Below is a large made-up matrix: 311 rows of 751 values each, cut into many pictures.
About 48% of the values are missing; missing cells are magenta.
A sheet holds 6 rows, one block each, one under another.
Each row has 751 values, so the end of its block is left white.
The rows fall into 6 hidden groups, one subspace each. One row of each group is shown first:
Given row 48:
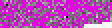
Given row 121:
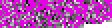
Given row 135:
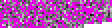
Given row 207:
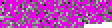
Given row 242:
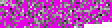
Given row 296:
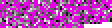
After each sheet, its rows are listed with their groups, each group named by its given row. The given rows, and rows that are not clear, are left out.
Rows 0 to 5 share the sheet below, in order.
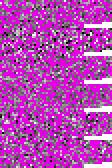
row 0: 242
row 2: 48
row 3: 242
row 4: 48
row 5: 242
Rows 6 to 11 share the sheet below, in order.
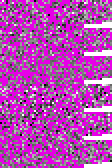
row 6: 296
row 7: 296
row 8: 242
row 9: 207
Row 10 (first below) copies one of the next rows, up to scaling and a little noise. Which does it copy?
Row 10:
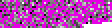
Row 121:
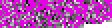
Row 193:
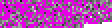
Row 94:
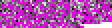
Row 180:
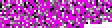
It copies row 94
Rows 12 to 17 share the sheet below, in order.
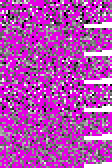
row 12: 296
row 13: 242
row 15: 242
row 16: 242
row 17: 135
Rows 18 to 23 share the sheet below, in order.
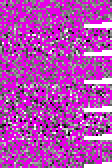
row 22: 48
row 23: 296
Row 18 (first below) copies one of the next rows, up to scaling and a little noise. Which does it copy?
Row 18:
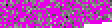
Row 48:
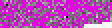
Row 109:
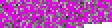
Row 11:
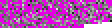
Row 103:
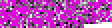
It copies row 48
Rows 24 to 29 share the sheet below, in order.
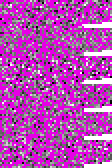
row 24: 296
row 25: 242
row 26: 242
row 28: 242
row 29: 242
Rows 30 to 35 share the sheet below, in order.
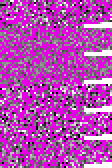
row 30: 242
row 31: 242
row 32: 207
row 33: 48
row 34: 207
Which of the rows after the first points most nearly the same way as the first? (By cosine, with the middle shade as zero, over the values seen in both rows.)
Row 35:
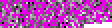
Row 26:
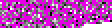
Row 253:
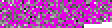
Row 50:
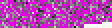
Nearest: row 26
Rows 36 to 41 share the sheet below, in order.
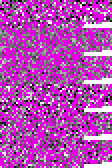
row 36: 207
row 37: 242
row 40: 296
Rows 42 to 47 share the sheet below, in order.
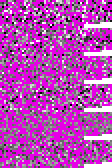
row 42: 121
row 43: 242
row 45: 296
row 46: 48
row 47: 207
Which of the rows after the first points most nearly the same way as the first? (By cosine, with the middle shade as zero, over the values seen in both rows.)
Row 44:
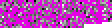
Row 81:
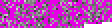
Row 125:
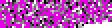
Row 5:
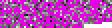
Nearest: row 5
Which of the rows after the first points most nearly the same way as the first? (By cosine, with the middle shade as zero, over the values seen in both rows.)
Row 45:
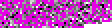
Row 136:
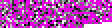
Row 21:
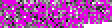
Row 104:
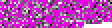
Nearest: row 136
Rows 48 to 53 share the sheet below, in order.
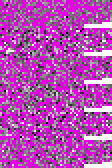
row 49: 242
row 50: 121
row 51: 135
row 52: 242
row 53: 207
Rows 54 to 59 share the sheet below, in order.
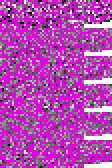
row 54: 242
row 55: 121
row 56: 296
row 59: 121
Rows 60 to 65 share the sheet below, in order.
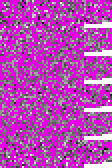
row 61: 296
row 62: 296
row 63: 121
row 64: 207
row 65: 242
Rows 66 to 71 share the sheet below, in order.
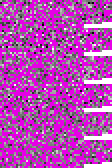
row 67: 296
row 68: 135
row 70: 135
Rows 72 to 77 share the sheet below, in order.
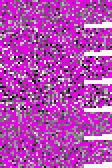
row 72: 48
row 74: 48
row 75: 207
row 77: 207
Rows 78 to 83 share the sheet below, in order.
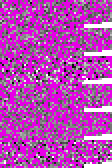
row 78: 48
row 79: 296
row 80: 207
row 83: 296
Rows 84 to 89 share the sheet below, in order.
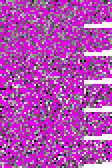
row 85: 207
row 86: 242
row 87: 242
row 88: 242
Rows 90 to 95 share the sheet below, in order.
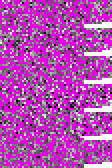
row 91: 296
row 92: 242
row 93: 207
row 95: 207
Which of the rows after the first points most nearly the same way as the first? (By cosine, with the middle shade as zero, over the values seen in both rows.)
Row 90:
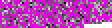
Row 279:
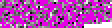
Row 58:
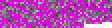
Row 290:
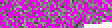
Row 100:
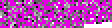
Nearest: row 279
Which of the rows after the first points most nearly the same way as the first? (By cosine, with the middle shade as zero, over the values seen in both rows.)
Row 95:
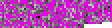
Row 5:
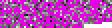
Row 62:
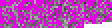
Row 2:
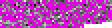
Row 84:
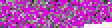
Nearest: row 84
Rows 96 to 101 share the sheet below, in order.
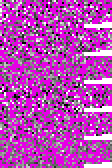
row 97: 207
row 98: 135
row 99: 121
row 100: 207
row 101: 242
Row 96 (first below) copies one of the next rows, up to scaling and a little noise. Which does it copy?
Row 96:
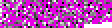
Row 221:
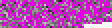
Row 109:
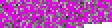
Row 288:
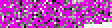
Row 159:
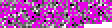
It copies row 221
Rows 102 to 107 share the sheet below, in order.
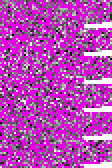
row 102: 242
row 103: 48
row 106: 121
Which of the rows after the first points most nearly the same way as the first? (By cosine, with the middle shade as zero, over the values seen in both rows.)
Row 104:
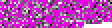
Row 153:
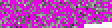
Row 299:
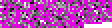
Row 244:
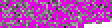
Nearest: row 244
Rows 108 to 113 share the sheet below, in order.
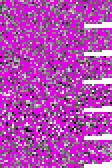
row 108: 242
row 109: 48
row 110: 135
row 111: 207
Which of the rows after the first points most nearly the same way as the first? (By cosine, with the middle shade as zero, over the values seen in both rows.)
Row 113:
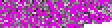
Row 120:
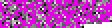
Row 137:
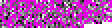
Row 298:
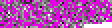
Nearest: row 137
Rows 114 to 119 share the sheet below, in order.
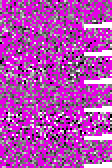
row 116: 242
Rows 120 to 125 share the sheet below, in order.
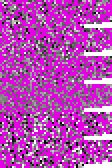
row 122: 135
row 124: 135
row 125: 207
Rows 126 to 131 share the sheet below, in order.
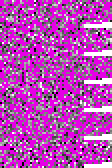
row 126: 242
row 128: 135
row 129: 121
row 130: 48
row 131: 296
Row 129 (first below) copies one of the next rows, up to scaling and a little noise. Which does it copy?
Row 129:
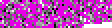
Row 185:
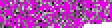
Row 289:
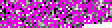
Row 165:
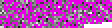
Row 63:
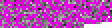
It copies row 289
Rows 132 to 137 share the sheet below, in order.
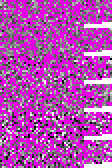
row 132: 135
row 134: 242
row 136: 121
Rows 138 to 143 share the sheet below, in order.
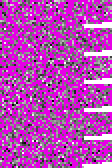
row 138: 135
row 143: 135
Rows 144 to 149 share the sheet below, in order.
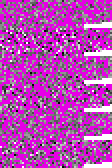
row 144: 207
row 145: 207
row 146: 296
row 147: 135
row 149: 242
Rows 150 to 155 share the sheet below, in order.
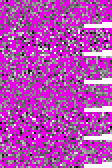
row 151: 207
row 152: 207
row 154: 121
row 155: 48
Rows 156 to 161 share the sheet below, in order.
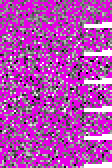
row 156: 207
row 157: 242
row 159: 48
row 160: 121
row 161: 207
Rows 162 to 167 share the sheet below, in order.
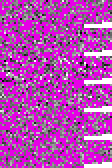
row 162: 207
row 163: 242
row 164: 242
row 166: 121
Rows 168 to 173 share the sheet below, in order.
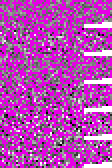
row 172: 242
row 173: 296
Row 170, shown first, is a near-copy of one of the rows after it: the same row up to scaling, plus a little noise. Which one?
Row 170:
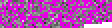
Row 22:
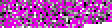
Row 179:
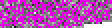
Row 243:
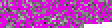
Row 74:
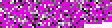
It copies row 243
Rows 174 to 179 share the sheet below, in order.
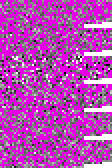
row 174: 207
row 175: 296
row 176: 242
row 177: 296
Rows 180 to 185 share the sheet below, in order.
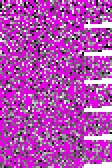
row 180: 121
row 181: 135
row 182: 121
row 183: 296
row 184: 135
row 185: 121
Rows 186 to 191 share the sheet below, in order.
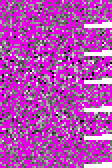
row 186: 296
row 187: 121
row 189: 207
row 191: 296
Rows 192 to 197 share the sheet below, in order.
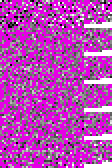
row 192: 296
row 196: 48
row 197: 135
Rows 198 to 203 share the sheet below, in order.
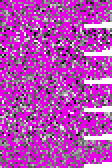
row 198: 135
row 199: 48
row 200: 242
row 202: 48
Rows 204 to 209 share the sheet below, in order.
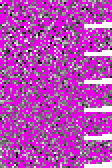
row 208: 207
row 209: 207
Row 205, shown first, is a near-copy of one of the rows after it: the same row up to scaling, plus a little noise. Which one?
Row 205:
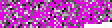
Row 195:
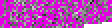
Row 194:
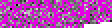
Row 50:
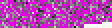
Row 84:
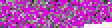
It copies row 194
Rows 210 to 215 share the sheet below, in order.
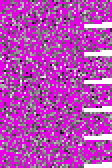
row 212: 296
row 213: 135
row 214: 296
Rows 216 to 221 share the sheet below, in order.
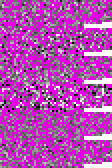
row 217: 135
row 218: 207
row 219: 296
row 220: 242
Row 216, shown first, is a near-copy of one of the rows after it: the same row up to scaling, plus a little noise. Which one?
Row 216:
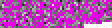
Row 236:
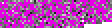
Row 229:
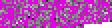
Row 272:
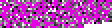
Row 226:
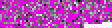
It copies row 226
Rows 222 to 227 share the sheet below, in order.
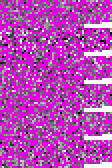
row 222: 242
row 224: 296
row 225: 48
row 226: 207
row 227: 242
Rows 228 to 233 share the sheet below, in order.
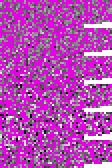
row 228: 48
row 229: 207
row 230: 207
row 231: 121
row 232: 135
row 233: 242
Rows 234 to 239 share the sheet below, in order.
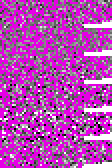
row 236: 207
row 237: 48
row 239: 296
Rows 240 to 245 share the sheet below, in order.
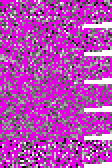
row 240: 296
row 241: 242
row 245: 242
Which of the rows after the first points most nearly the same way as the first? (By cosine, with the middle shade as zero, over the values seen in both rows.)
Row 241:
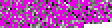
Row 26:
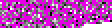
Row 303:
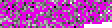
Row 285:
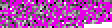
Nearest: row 285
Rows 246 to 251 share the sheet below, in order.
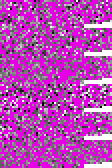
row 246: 242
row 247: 242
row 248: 135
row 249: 48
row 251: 121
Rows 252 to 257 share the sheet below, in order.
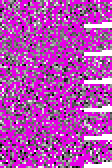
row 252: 135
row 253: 296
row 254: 296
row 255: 207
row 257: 121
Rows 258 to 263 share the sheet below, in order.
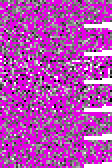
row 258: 48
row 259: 207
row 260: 135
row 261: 48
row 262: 121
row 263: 121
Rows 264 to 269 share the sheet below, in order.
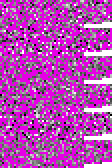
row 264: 296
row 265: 207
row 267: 121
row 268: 242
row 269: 48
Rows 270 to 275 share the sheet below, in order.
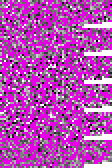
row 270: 121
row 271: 135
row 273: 135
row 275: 121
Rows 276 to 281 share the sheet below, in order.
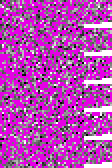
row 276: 121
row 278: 242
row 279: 296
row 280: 296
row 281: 242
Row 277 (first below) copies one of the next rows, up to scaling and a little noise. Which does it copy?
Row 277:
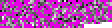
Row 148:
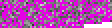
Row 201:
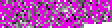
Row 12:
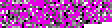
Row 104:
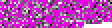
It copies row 201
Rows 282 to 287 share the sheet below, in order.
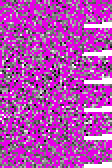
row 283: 207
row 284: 207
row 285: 296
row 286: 207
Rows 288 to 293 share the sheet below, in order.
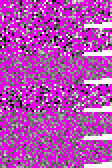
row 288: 48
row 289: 121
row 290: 242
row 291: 121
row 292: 207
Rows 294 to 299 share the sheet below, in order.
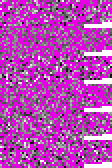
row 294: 296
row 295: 207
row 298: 296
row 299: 135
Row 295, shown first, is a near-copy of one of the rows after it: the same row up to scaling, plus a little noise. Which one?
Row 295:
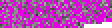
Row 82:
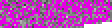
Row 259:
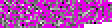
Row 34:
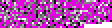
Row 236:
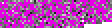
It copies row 34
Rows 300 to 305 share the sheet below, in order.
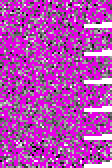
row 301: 296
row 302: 135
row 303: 242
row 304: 207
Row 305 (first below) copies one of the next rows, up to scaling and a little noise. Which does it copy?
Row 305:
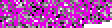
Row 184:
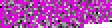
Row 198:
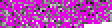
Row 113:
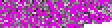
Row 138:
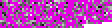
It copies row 113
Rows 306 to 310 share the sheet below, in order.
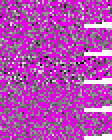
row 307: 207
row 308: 242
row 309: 242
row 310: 207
